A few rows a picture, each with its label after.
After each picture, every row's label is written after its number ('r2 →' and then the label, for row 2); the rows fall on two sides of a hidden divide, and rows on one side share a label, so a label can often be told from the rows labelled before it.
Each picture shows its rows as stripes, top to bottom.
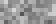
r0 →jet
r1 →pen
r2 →pen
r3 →pen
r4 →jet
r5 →jet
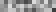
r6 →pen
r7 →jet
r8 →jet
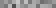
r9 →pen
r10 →jet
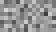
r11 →jet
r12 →jet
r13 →pen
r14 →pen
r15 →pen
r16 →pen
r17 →jet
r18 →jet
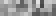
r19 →pen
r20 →pen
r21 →jet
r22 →jet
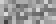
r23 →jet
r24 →pen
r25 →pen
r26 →jet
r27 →pen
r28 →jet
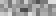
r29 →pen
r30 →pen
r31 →pen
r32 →jet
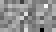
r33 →pen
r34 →jet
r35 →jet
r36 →pen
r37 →jet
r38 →pen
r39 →pen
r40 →pen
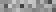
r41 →jet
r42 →pen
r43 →jet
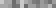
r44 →jet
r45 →jet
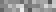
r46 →pen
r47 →jet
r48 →jet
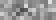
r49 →pen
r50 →pen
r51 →pen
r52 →pen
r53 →jet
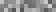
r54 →jet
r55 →pen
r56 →pen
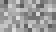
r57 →pen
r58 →pen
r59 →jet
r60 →pen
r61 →jet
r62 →jet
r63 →jet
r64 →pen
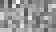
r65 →pen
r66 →pen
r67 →jet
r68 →jet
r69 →jet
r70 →jet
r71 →jet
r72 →jet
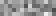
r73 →jet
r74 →jet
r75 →jet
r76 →jet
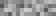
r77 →pen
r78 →pen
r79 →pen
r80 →jet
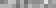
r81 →jet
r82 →jet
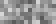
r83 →pen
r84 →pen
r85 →pen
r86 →pen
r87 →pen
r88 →pen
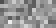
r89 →jet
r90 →pen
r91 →pen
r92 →pen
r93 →jet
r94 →jet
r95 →jet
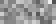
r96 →jet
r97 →pen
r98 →jet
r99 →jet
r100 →jet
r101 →pen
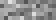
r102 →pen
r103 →jet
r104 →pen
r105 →pen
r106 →jet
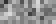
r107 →pen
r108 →pen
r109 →pen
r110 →pen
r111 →pen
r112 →pen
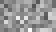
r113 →jet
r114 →jet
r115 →pen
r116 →pen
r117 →pen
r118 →jet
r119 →pen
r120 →jet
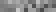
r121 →pen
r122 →jet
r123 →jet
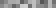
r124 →pen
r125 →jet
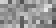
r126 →pen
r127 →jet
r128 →jet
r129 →jet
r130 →pen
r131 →pen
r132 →pen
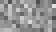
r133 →jet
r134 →pen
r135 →jet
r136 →pen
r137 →jet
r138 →jet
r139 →pen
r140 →pen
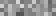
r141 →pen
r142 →jet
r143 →pen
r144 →pen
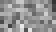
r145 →jet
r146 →jet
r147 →jet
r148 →jet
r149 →jet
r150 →pen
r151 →jet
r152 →jet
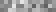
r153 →jet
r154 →pen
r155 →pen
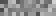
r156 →pen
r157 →pen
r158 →pen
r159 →jet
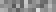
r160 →pen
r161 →pen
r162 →pen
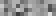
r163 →pen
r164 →jet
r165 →jet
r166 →pen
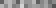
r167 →jet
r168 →jet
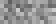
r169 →jet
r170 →pen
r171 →pen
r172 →jet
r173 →pen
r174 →pen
